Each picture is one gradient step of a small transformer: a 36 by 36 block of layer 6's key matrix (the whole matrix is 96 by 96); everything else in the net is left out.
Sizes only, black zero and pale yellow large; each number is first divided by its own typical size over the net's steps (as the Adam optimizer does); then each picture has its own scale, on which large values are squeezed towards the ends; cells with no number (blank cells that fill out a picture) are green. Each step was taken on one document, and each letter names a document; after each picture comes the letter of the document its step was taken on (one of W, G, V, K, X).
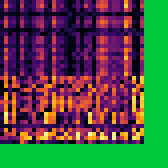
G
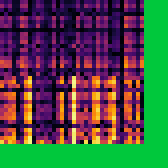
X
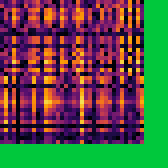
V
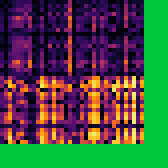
X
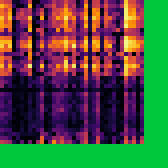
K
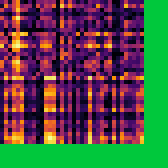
K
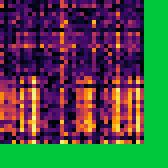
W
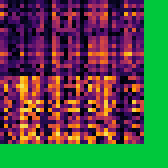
X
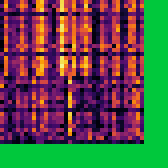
G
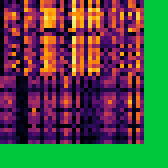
V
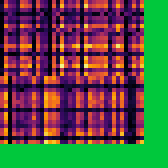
G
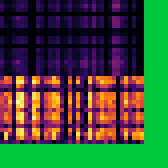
G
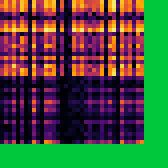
V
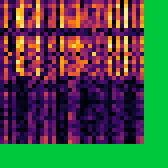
K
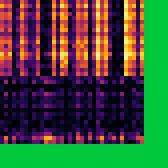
K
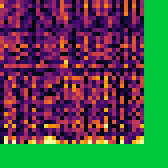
K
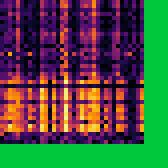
W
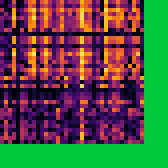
V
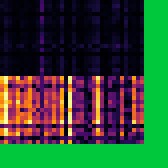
G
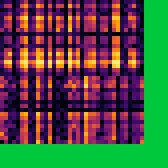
X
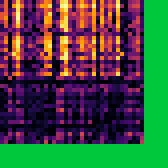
K
